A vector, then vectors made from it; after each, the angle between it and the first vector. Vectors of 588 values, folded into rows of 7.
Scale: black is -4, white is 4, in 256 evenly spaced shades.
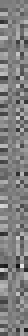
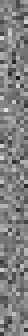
partly aligned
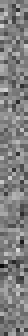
partly aligned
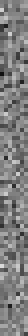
partly opposed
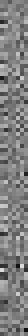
nearly parallel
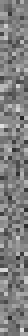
partly aligned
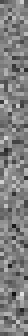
orthogonal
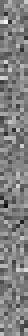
partly opposed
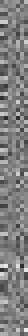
nearly opposite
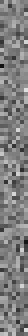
partly opposed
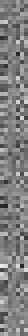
nearly opposite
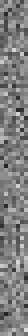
partly opposed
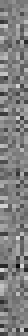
nearly parallel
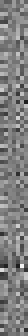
nearly parallel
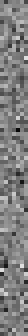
partly aligned
